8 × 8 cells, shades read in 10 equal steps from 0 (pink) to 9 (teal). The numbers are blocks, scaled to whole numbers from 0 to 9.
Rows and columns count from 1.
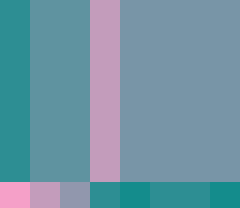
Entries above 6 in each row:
1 1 1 1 1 1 1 5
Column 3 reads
6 6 6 6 6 6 6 4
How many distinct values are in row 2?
4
